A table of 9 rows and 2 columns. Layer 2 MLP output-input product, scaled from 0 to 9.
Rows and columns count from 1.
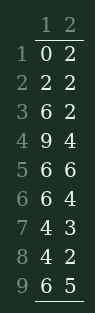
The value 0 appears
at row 1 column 1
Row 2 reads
2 2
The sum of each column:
43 30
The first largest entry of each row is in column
2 1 1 1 1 1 1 1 1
